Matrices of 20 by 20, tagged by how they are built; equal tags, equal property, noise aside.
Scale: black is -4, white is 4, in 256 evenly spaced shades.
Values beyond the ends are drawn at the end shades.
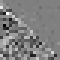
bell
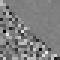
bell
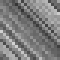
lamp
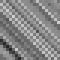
lamp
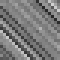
lamp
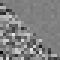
bell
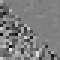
bell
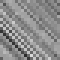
lamp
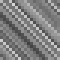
lamp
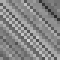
lamp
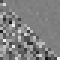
bell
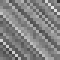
lamp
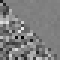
bell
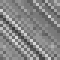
lamp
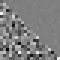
bell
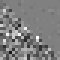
bell
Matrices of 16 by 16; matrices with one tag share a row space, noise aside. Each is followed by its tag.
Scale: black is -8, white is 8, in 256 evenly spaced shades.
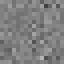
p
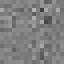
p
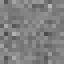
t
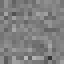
t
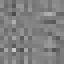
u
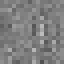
p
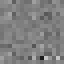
p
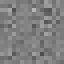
p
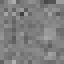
u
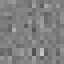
p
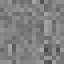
p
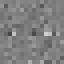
p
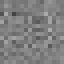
t
